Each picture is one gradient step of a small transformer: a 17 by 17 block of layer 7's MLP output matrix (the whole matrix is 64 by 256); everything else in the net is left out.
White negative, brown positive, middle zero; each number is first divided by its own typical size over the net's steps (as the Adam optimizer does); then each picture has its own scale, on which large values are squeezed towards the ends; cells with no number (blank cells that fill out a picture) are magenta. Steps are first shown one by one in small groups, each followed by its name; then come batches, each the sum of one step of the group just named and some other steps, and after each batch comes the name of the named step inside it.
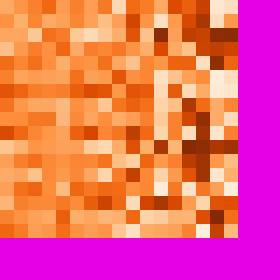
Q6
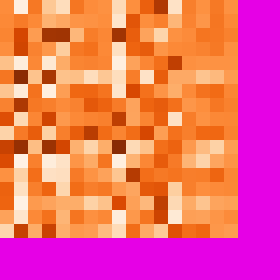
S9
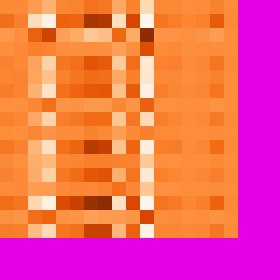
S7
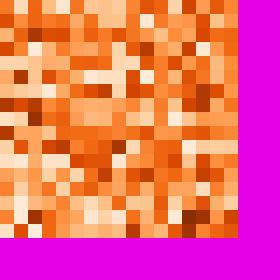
S9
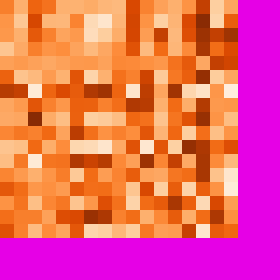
Q6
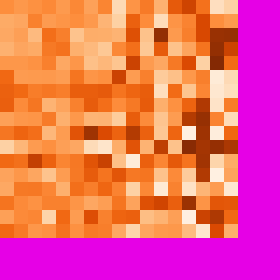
Q6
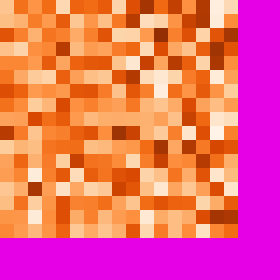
Q6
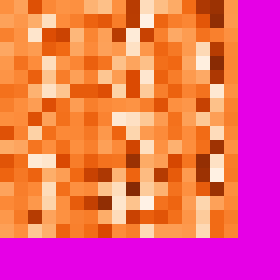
S7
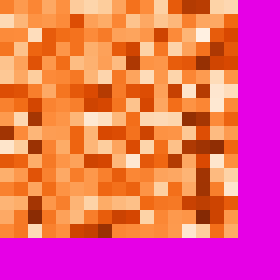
Q6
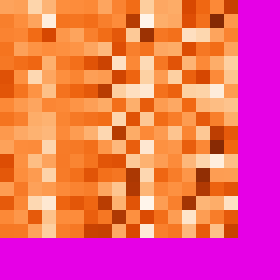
S7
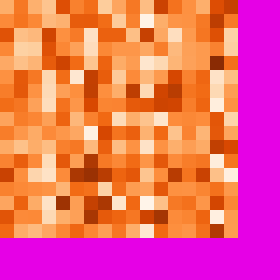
S7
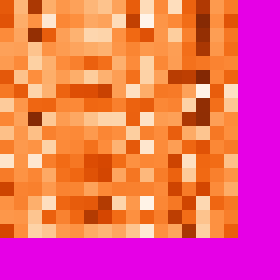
S7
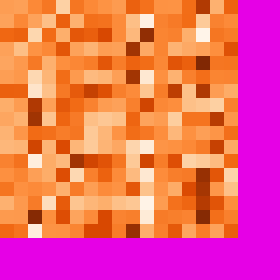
S7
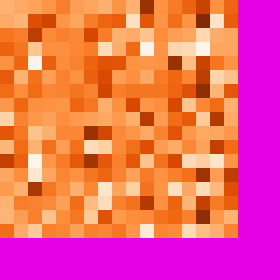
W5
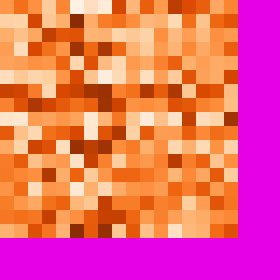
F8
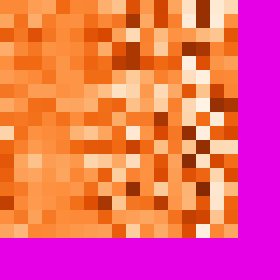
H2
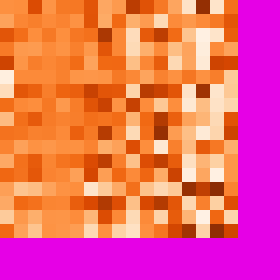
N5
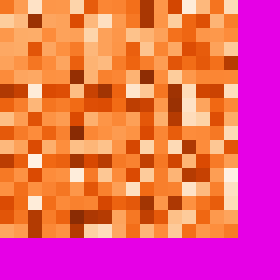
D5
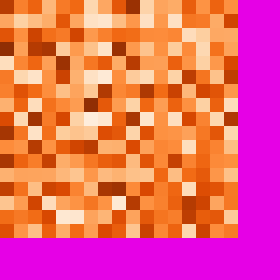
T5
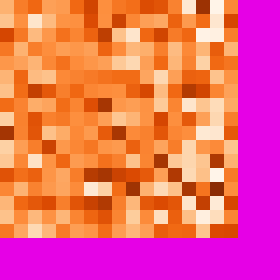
N5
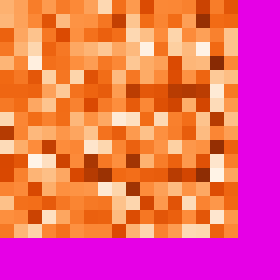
W5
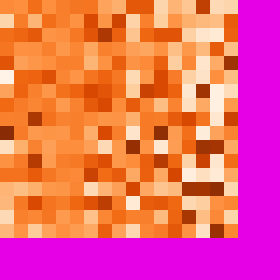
N5
